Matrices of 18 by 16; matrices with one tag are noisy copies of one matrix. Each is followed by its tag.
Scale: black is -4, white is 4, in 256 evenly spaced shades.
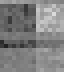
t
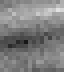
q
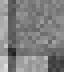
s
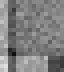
s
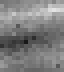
q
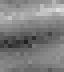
q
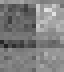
t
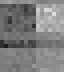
t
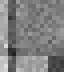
s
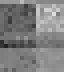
t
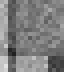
s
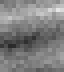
q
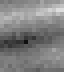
q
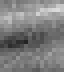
q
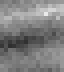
q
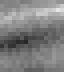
q
